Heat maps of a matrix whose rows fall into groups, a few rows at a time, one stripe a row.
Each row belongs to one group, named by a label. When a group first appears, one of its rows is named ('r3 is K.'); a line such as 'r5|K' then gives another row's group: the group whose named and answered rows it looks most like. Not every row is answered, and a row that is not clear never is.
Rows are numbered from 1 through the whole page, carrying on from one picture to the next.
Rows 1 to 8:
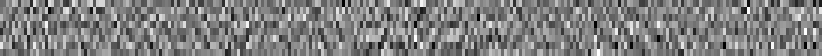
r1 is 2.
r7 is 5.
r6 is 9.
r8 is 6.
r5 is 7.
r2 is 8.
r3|9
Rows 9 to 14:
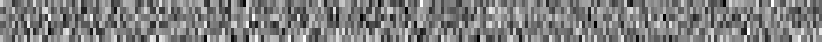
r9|5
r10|6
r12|6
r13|8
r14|9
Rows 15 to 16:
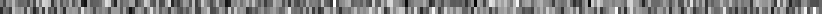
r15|6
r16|7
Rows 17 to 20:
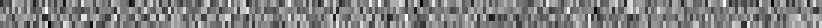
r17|7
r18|6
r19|9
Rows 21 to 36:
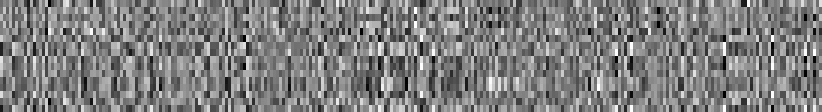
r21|8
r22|9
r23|5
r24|9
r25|2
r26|5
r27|7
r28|7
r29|5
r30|5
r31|5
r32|6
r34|5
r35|8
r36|7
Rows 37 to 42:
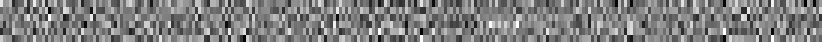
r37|5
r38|8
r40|6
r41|7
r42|5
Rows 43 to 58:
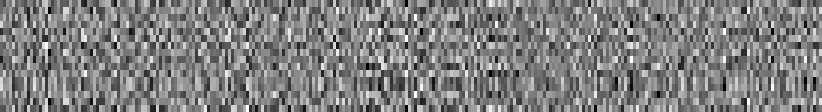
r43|6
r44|8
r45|9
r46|5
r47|7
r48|9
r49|6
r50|8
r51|7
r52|6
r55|5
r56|9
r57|8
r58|6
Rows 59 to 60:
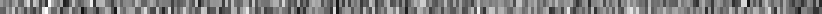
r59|2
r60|6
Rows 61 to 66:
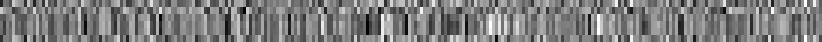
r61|7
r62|5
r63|6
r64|6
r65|6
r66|7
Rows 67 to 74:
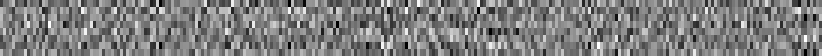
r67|6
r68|9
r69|5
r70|2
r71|9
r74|5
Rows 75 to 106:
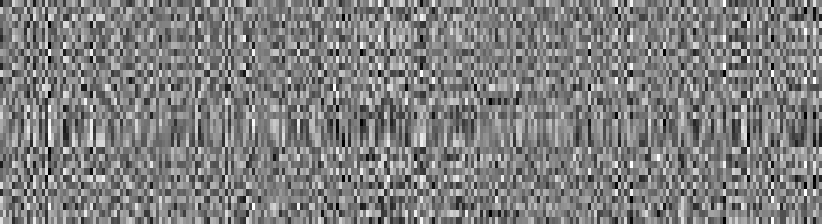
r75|7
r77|2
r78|8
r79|7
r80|7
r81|8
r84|7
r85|5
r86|7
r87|6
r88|8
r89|9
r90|2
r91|5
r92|2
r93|2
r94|2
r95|2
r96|8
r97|6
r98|7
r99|8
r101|5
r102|7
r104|2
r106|5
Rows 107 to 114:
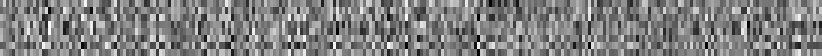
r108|8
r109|9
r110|2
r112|9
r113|6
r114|9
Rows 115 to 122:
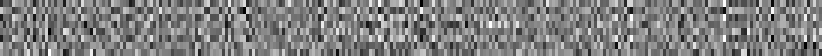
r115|7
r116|5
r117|7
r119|8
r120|7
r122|2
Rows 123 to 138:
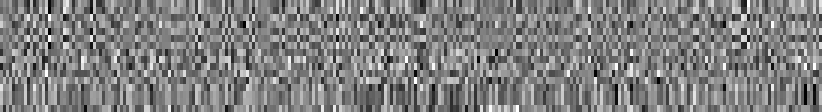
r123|8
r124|8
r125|2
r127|8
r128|2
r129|8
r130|7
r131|9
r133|6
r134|9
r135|5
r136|5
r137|5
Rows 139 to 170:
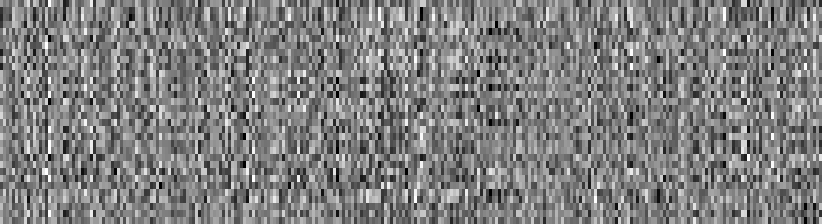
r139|2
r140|7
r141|7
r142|7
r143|9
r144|8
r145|6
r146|7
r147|9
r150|2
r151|9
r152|2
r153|8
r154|9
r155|5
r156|9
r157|2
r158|5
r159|2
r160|2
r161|8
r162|5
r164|2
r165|6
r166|9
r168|5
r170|5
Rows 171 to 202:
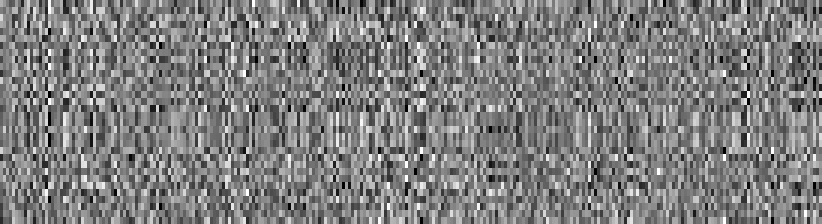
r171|2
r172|2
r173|5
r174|9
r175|8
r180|2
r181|7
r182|5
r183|2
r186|6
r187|8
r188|8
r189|9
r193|7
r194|9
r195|6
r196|9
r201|7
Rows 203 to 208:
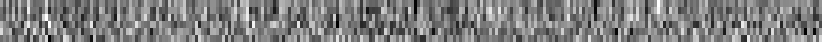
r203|6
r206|2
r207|5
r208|8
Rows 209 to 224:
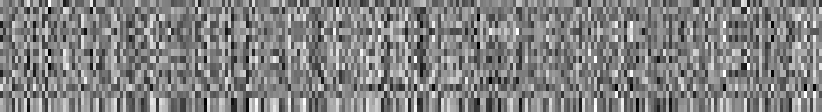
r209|2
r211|9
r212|7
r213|6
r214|7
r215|9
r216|8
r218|8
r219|7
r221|5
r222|7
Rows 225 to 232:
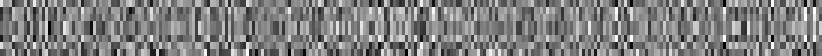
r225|5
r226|7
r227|7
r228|8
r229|8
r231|5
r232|6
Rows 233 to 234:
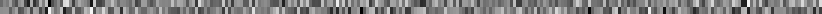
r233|8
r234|2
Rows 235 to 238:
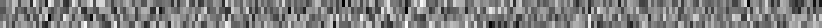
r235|2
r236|6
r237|8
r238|9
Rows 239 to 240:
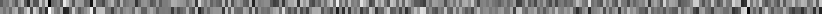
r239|8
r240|2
